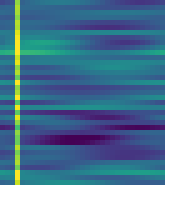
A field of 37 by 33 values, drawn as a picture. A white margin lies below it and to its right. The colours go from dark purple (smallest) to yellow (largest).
Histogram: skewed, a long tail of high values. Mirror symmetry: none. Ninth with the highest average: top left. Roughest part: middle left. Odd lines: column 4.
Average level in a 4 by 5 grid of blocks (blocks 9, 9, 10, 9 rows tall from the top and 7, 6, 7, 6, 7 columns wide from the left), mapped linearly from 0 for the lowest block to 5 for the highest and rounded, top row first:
43211 | 53333 | 31001 | 42112
